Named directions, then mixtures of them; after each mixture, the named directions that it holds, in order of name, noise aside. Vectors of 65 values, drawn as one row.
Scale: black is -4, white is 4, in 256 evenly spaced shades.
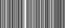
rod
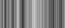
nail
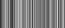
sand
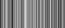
nail, rod, sand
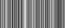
rod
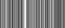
rod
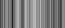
nail, rod, sand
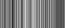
nail, rod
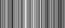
nail, rod, sand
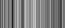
nail, rod, sand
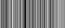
rod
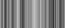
nail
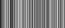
sand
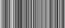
sand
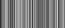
sand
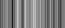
nail, rod, sand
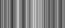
nail, sand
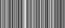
rod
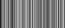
sand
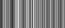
nail, sand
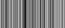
rod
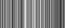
nail, rod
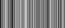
rod, sand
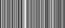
rod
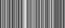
rod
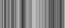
nail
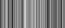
nail, rod, sand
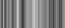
nail
